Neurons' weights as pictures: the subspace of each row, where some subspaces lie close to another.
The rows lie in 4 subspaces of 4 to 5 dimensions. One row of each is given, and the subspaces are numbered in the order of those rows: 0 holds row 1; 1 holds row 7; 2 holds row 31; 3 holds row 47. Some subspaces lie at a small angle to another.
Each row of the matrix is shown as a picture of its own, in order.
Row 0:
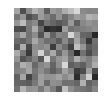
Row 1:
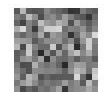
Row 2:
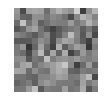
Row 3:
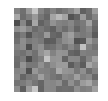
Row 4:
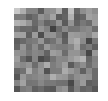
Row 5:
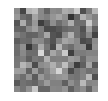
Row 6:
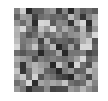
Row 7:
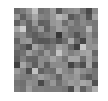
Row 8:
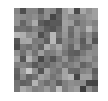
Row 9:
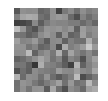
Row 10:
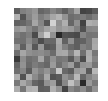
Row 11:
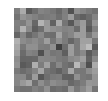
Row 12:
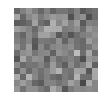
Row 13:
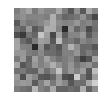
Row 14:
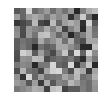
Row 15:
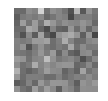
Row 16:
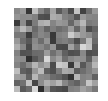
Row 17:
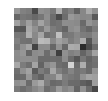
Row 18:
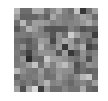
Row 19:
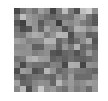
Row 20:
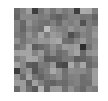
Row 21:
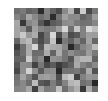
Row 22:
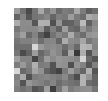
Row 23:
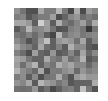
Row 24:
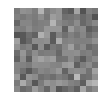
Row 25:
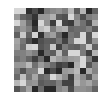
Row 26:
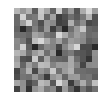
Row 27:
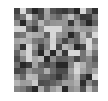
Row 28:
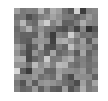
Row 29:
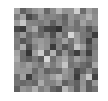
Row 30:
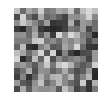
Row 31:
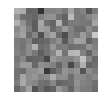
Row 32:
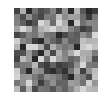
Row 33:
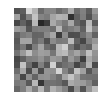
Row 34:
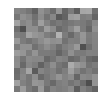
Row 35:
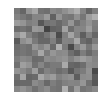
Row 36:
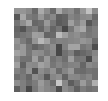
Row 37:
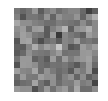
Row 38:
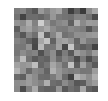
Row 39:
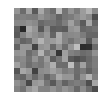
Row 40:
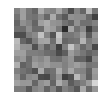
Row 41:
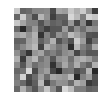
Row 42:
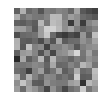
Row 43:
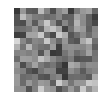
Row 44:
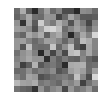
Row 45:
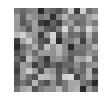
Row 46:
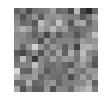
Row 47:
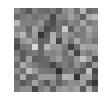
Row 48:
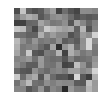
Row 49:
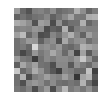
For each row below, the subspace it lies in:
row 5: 0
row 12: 3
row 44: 0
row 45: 3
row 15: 2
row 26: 2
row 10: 2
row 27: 0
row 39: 1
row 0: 0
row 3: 1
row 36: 2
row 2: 0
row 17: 1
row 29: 0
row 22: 3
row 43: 2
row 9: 1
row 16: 1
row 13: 3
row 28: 3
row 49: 3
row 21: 3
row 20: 1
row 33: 1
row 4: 2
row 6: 1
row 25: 2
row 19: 2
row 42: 2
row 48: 1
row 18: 1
